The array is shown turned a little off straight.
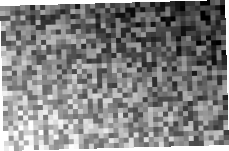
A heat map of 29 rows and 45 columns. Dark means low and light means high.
Ninth with the highest average: bottom left. Mirror symmetry: none. Slope: up to the bottom left. Ninth with the lowest average: top right. Grain: fine. Stripes: none.
